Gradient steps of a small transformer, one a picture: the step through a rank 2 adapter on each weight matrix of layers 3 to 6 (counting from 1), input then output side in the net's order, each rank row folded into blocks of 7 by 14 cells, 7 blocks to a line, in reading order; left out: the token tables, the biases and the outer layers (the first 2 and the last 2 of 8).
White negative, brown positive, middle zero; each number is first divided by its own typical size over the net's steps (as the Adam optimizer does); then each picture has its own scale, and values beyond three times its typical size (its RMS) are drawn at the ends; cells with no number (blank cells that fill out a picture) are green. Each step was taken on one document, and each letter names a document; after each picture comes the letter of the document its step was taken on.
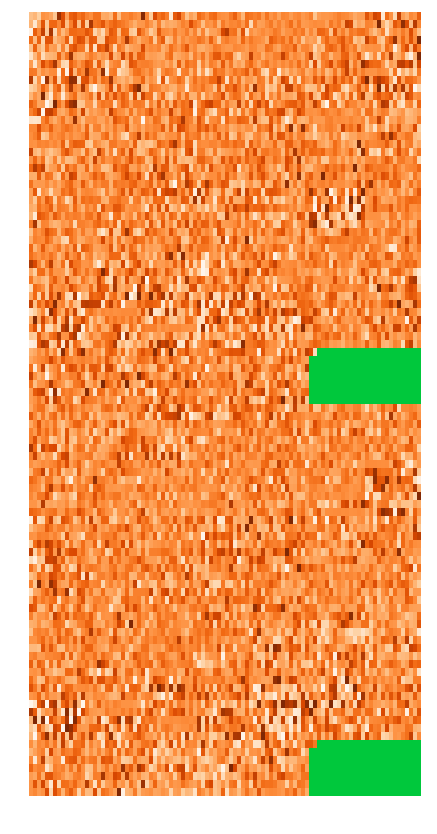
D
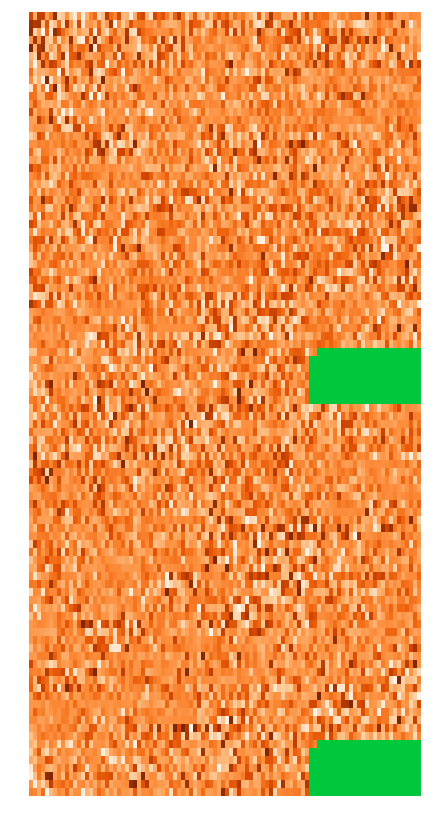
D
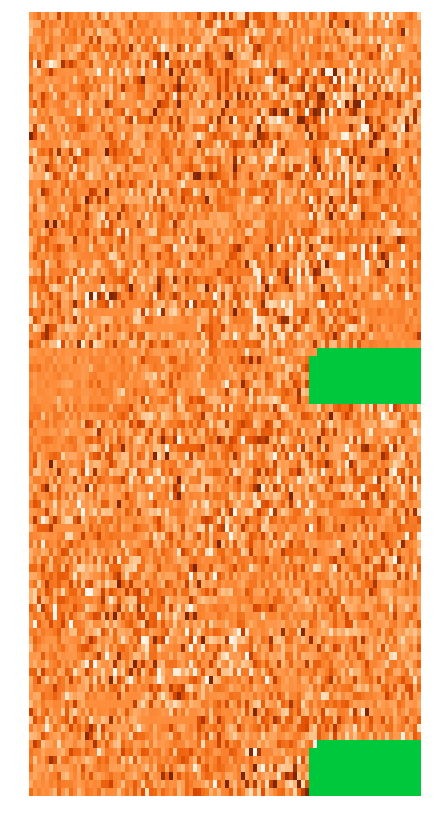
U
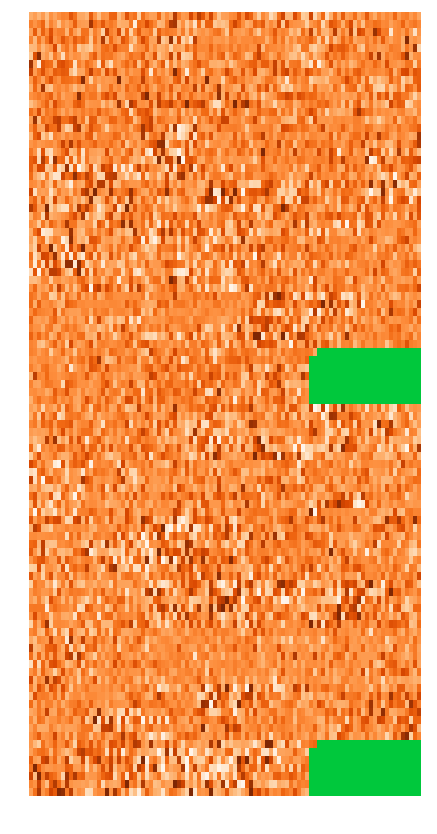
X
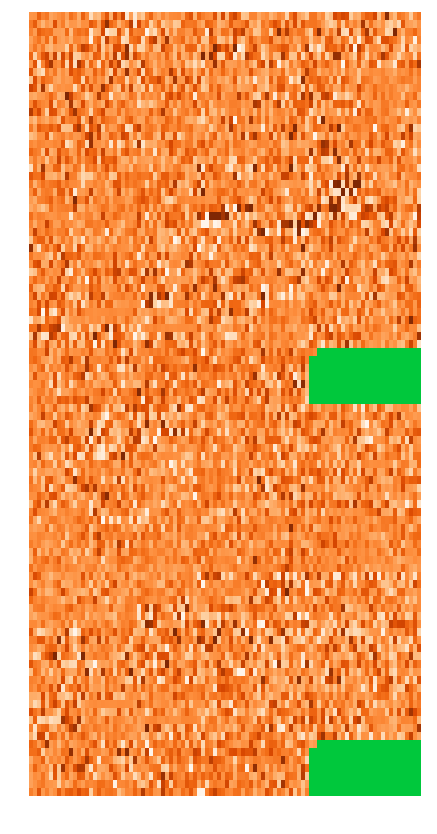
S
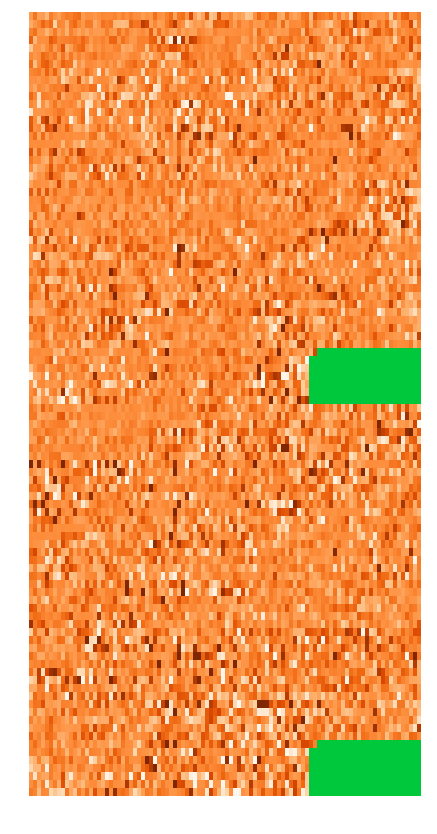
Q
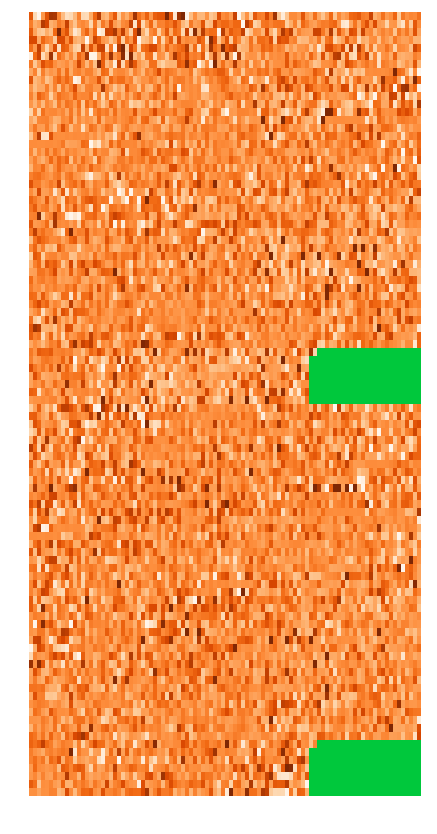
U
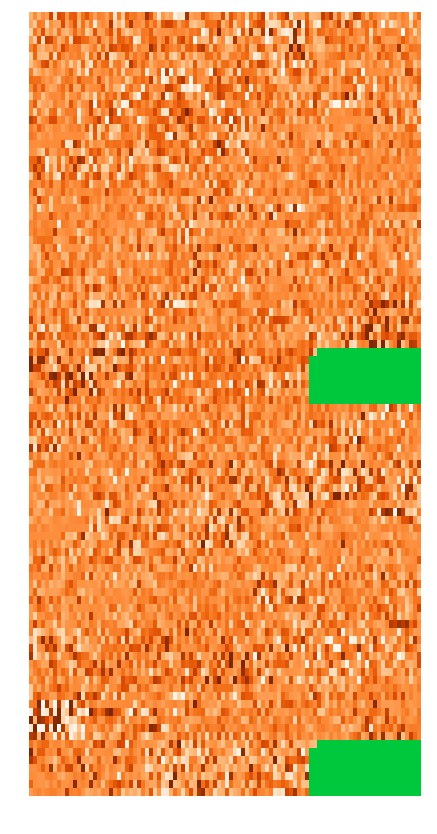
S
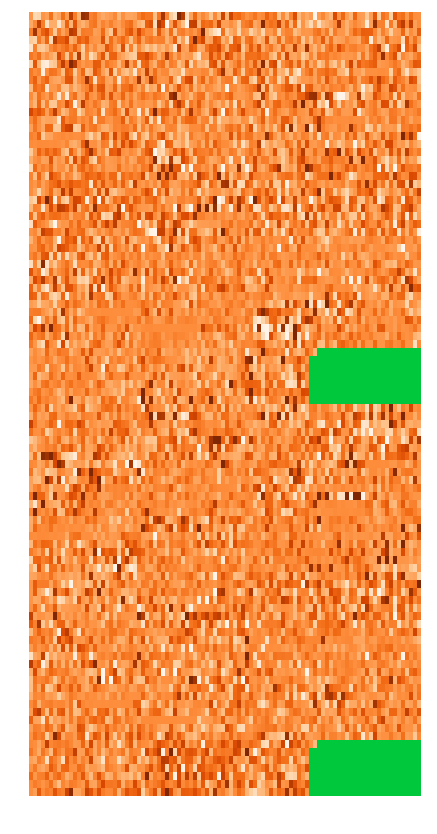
U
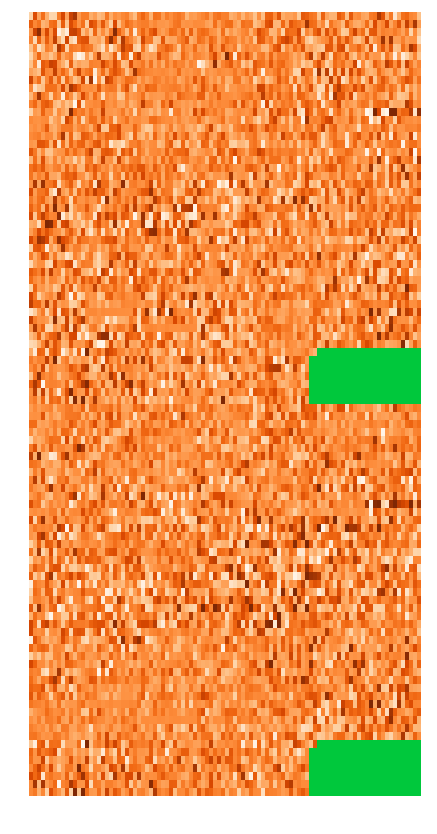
D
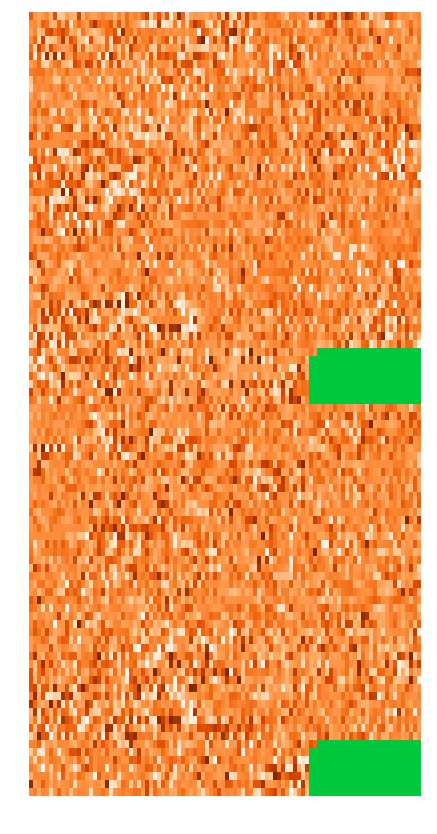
S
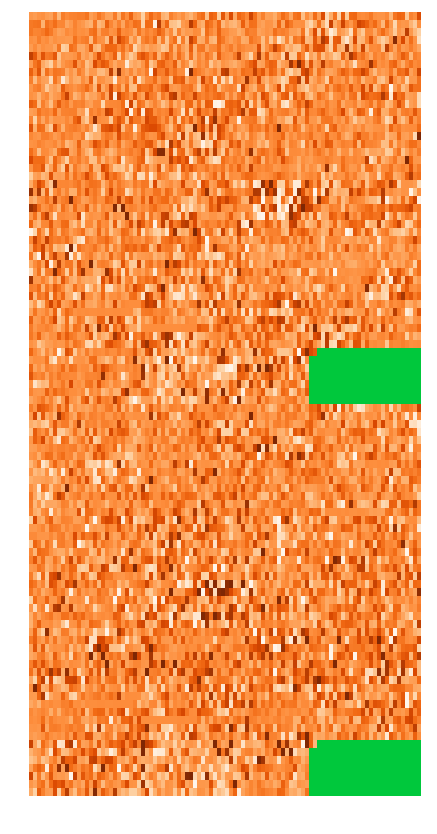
X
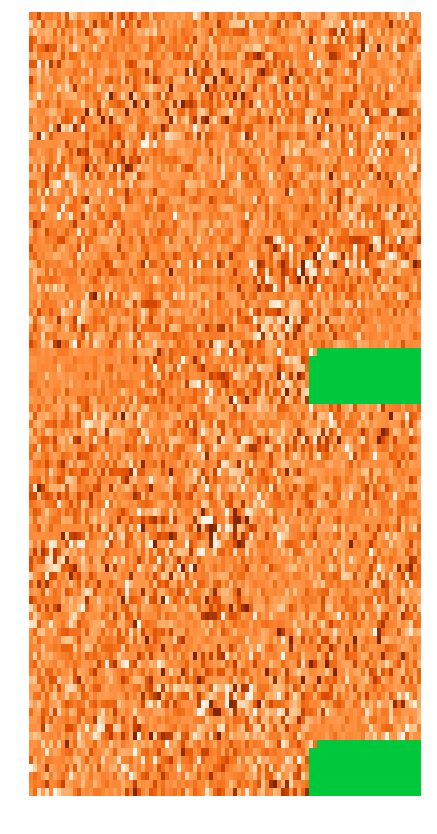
Q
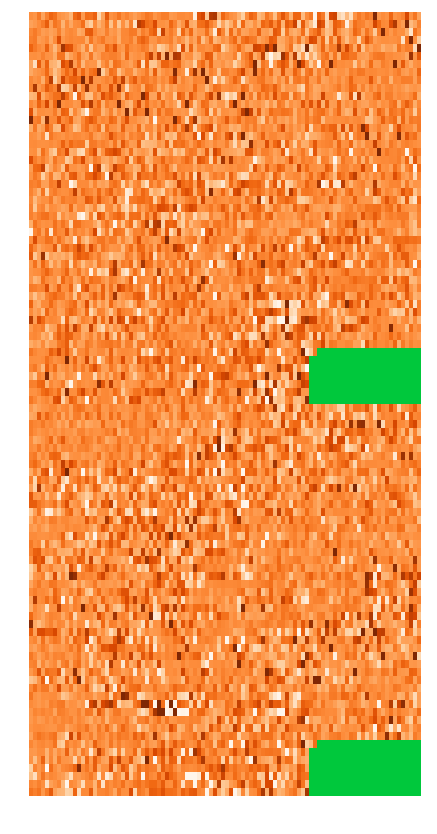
Q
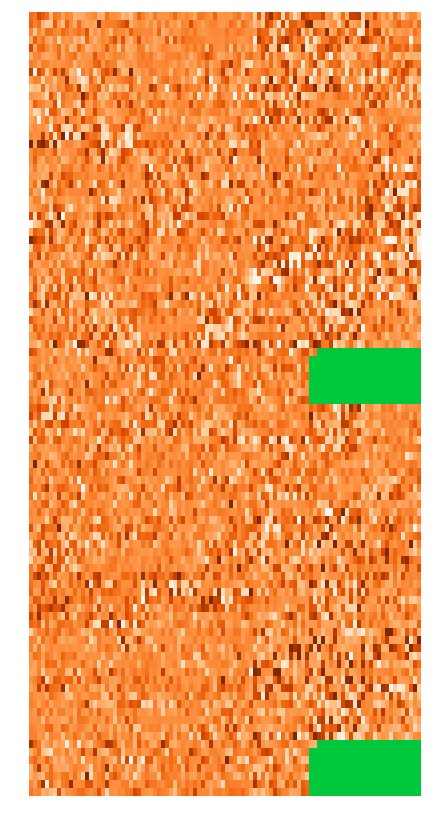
D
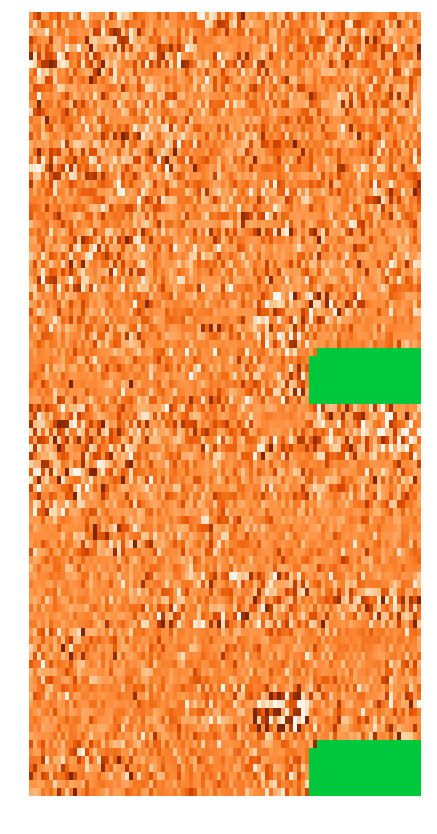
U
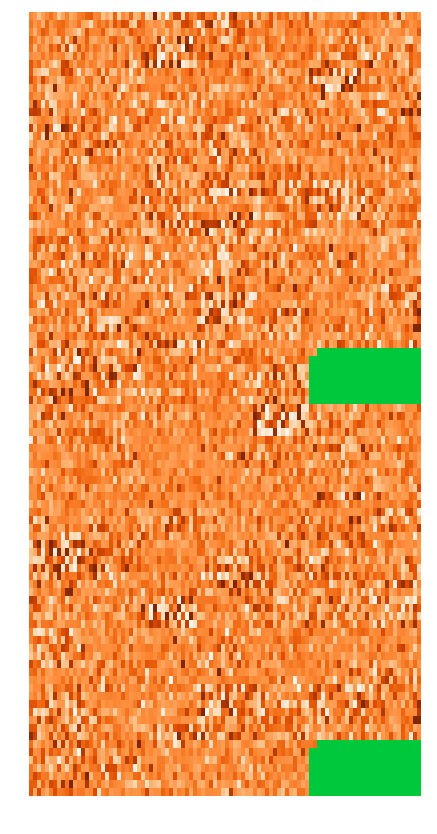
D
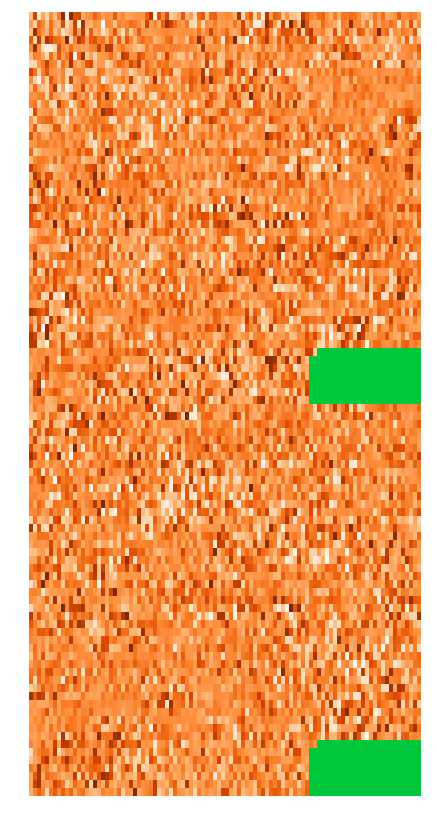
D
